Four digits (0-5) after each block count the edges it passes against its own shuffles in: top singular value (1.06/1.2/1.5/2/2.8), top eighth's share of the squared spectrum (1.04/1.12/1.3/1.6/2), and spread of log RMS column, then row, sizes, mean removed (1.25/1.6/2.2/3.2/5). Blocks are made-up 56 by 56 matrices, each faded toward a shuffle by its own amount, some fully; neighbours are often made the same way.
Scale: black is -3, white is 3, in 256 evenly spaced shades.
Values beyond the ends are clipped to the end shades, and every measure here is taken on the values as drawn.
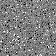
1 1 0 0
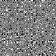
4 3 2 2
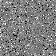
1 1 0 0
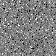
2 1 0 0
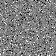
0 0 0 0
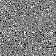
3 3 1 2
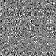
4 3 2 2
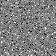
0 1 0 0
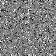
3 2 0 1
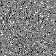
2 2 1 1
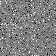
0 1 0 0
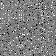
2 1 0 0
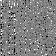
3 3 2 0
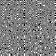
4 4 2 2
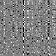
4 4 3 1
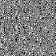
3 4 2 1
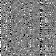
4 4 3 1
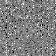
3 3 2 0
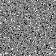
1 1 0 0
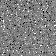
0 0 0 0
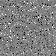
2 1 0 0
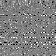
4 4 1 3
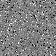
0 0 0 0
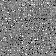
2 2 0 2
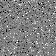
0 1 0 0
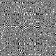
4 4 1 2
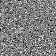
0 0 0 1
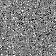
1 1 0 1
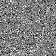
0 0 0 1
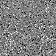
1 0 0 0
